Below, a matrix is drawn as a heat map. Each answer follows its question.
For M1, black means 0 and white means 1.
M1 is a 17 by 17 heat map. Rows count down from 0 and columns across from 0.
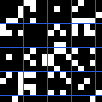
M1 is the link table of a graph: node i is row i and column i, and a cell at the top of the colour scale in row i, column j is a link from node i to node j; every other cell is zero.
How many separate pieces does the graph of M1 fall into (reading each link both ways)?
2
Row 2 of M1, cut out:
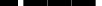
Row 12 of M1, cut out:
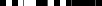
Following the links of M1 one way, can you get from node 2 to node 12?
yes
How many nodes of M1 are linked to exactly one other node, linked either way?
0
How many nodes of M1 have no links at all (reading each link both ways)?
1
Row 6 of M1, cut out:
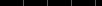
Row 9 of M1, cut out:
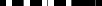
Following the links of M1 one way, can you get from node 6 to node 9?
no
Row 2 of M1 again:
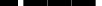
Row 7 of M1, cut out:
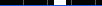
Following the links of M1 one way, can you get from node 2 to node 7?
yes
